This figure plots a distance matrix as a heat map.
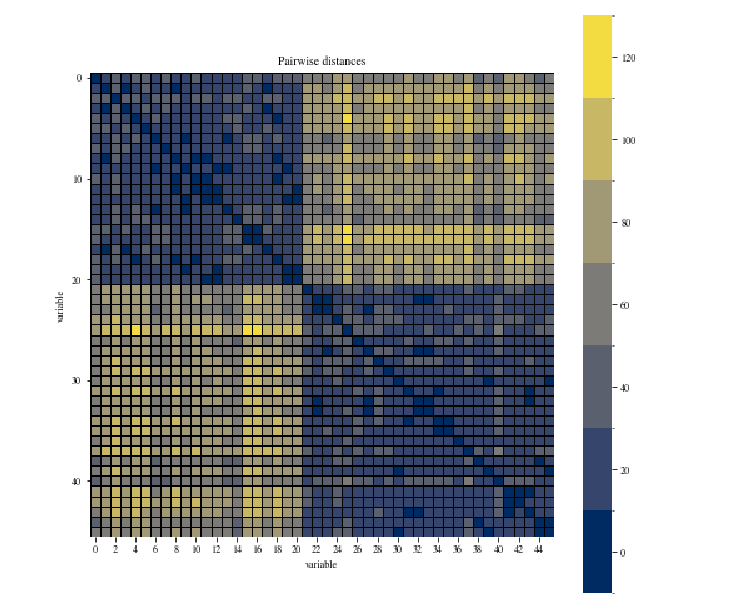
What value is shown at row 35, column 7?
80
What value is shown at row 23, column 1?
60
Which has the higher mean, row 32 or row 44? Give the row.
32
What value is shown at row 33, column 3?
80
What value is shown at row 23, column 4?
80
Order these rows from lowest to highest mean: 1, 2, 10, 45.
45, 1, 10, 2
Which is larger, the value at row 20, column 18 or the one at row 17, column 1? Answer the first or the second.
the first
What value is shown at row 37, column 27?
20
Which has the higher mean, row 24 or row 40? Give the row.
24
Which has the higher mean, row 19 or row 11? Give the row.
11
